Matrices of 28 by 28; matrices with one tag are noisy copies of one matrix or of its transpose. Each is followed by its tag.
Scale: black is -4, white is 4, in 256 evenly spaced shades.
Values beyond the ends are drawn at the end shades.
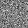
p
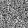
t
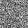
t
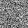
t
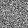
p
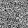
t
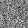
t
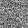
t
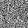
t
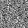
t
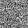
t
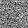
t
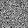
p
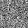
t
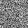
t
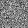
p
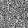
t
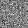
p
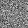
p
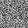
t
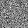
p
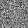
p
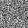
t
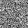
t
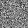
p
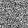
t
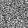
t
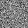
p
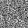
t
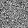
p
